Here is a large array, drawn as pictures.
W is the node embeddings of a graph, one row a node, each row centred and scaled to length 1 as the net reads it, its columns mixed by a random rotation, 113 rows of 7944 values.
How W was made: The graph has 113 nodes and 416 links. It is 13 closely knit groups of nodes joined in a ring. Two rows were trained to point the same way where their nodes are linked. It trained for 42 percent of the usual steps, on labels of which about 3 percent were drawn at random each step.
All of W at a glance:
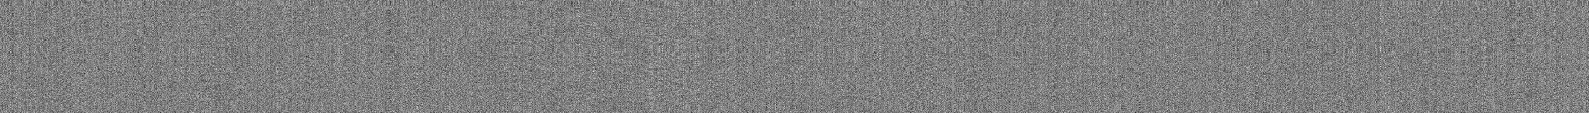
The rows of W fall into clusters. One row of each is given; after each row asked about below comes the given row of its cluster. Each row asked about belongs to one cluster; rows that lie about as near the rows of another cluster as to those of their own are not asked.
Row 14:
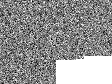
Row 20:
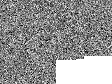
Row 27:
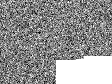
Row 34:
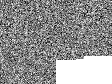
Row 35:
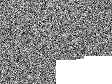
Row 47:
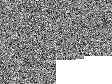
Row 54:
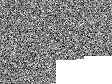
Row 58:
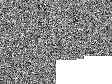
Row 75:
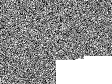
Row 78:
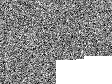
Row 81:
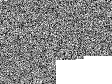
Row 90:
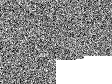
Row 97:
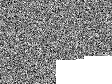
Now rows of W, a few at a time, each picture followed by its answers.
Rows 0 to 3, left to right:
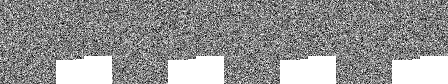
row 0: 78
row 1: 20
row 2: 20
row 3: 20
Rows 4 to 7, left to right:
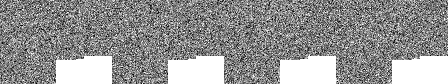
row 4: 20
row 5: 58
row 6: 35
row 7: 75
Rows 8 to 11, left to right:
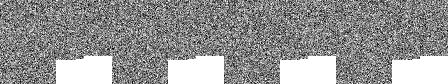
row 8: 90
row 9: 90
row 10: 34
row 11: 20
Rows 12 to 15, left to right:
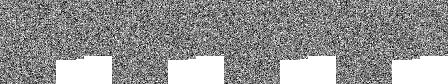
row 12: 58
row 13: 34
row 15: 34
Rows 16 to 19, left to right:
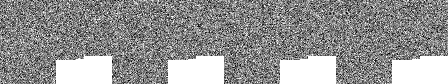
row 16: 75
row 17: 27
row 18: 58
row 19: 54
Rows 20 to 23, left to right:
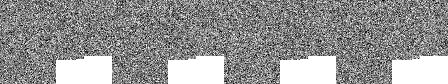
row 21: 34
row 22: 78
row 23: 14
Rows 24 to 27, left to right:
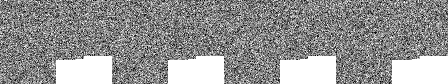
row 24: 81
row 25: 78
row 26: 20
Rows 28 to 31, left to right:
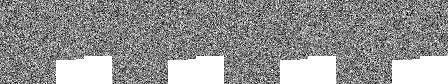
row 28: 97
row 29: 20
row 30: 34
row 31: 20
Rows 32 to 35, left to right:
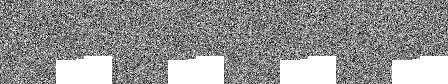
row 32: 34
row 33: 78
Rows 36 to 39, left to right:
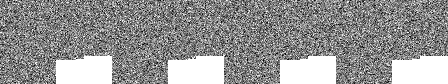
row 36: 97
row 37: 14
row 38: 54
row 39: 58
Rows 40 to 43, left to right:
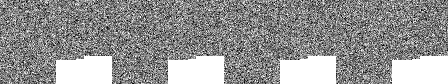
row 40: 58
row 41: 47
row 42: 90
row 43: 35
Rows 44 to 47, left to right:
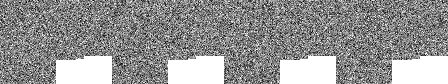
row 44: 75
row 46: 58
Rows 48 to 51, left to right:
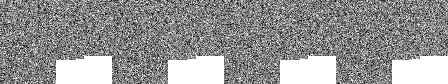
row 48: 58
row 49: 14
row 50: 58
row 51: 14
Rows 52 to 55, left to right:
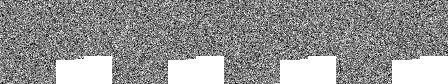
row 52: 14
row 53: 78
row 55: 78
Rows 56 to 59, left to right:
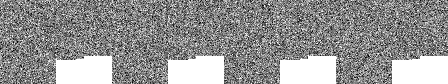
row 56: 90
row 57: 90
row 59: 78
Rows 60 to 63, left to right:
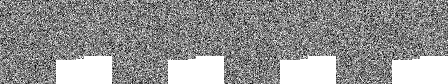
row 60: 14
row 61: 90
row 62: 14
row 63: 34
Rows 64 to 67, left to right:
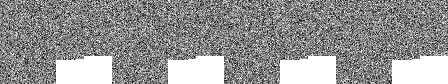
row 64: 47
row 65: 90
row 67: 97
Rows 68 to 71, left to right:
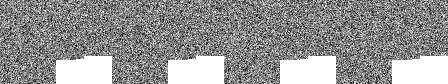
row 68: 35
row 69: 35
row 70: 78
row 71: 97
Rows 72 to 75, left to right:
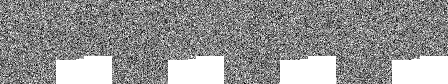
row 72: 47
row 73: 14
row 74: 47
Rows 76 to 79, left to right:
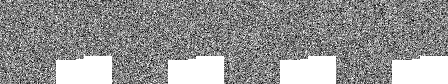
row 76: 90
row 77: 54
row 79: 58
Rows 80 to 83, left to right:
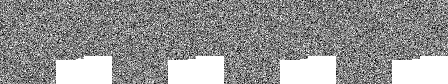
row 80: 75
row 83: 54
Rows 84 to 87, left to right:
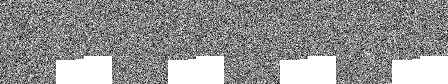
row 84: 27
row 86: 81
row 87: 20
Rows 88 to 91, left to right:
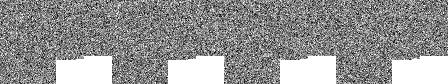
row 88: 47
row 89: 27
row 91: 75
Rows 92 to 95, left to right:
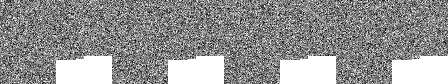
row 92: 34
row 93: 97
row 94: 58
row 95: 14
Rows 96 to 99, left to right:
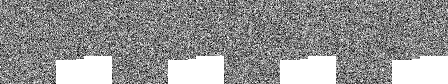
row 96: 81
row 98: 34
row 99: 90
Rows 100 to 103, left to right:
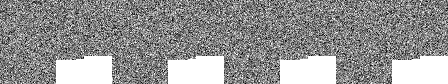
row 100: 20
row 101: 75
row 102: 47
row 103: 97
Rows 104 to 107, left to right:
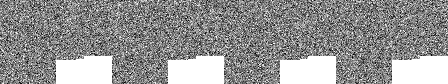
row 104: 47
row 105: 27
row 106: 54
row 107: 47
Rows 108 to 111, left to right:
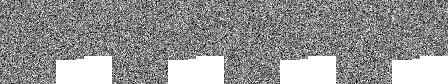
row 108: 54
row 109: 47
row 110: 34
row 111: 90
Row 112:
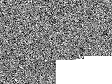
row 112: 14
